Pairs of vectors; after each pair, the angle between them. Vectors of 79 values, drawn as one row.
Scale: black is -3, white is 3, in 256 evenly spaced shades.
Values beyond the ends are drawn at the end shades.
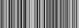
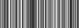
nearly opposite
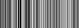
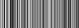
partly opposed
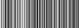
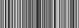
partly aligned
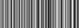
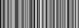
orthogonal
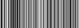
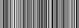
partly opposed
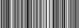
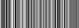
partly aligned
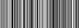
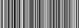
partly aligned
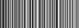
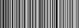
nearly parallel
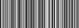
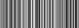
orthogonal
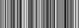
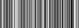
orthogonal
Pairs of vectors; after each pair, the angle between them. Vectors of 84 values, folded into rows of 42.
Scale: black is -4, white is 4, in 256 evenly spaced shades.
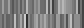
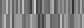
orthogonal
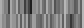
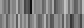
nearly parallel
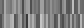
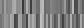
nearly parallel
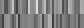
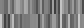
partly opposed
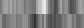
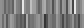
orthogonal
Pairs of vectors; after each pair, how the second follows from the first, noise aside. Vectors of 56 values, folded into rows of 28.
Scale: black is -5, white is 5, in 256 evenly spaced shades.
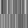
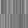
shrunk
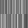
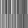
shuffled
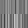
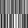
scaled up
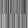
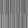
shrunk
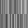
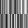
scaled up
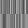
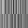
shuffled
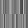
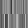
reversed
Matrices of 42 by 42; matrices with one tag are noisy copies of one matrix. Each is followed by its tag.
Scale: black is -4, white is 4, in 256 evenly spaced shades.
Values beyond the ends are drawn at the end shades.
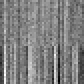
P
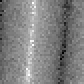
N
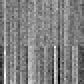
P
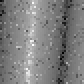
N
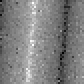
N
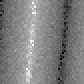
N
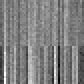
P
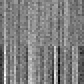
P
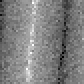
N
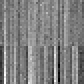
P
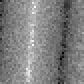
N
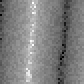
N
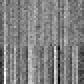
P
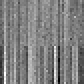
P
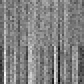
P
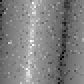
N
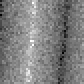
N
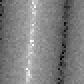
N
